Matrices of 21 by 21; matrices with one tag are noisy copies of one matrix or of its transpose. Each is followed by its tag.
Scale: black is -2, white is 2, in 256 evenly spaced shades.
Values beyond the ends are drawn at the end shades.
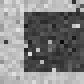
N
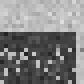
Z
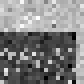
Z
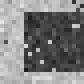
N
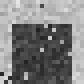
N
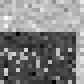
Z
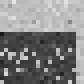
Z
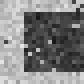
N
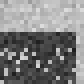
Z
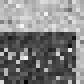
Z
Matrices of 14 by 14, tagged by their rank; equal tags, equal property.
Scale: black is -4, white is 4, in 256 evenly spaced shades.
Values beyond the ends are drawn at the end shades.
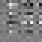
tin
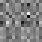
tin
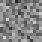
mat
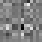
tin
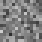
mat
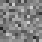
mat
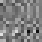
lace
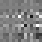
tin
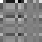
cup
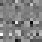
lace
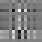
cup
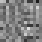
lace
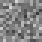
mat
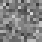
mat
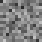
mat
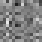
lace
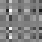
cup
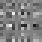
tin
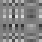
cup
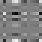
cup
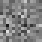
lace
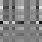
cup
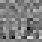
lace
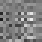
tin
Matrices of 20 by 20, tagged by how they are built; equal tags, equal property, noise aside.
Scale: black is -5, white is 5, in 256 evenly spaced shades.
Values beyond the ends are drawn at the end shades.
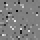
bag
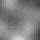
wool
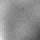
wool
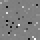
bag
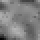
wool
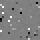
bag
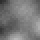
wool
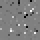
bag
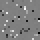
bag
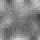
wool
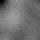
wool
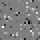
bag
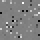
bag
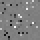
bag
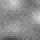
wool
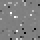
bag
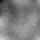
wool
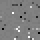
bag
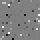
bag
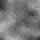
wool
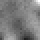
wool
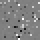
bag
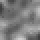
wool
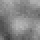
wool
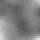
wool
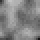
wool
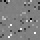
bag
